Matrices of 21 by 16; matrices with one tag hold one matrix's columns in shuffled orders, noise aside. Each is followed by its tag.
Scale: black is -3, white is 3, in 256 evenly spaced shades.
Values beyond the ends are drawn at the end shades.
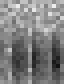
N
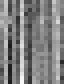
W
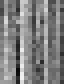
W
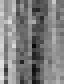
W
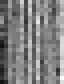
W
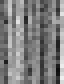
W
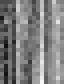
W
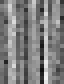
W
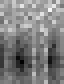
N
